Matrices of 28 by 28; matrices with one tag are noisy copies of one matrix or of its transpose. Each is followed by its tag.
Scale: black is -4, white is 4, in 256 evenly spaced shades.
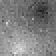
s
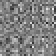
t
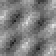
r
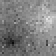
s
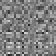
t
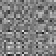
t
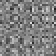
t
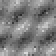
r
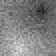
s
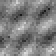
r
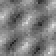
r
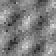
r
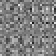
t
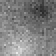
s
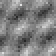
r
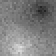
s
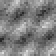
r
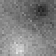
s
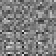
t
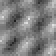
r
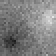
s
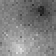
s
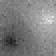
s
